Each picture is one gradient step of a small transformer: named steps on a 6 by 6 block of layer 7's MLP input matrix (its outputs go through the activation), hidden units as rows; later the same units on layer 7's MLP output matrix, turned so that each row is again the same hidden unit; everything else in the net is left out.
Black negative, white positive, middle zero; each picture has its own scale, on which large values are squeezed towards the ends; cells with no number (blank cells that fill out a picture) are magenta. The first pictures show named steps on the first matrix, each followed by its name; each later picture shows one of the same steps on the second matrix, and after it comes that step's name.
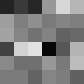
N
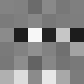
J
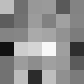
N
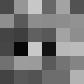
N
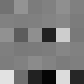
J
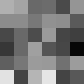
N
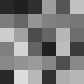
N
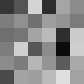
N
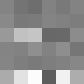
J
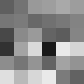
N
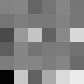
J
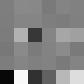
J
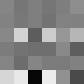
J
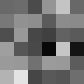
N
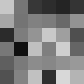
N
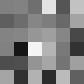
N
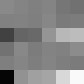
J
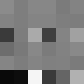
J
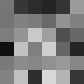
N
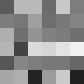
N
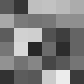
N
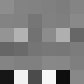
J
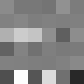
J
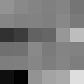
J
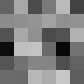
N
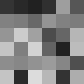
N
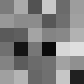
N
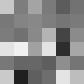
N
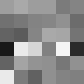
N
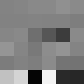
J
